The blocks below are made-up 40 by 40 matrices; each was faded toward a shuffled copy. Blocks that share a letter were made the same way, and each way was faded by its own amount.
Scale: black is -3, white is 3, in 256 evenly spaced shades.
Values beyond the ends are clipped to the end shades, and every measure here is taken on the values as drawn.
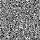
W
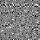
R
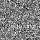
W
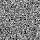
W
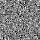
W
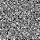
W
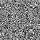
W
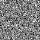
W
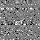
R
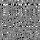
R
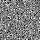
W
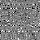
R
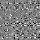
R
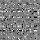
R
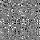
R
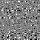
R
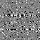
R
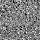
W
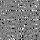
R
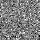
W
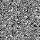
W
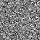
W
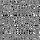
R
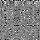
R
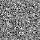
W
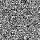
W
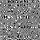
R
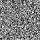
W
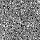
W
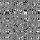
R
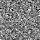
W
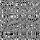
R
